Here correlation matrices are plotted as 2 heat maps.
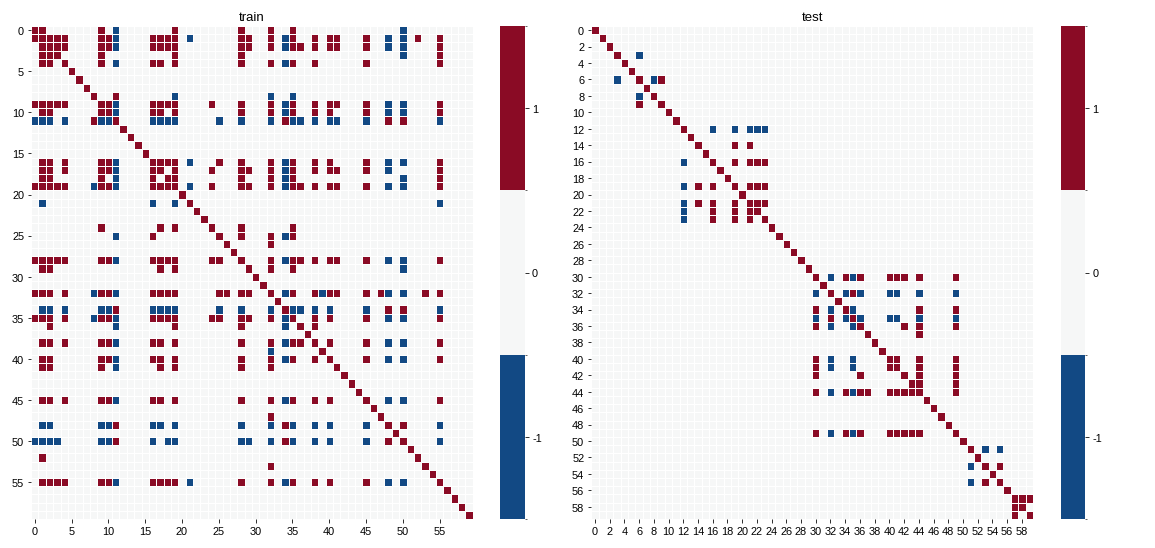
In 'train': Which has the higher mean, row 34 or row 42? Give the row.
42
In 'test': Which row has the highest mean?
44
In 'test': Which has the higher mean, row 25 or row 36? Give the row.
36
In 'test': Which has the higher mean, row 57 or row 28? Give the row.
57
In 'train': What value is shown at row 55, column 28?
1
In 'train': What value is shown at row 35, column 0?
1
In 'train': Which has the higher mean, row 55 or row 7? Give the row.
55
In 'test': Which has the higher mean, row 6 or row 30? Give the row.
30
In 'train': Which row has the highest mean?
28
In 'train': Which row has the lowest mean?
11
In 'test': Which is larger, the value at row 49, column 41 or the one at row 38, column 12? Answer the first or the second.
the first
